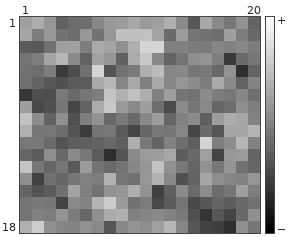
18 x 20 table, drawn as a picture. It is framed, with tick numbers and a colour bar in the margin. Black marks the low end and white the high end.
Ninth with the highest average: top middle. Mirror symmetry: none. Histogram: bell-shaped. Odd rows or columns: none.
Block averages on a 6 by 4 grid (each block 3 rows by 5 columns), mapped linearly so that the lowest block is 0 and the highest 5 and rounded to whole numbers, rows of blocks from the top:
3 5 5 3
2 4 4 2
1 4 3 3
2 1 2 4
2 3 3 3
3 4 2 0
